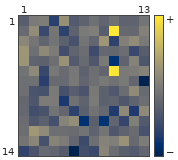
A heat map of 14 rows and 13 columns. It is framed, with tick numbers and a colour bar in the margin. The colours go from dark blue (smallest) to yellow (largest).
Calmest part: centre. Slope: none. Histogram: heavy tails on both sides. Average level on the scale: 40%.
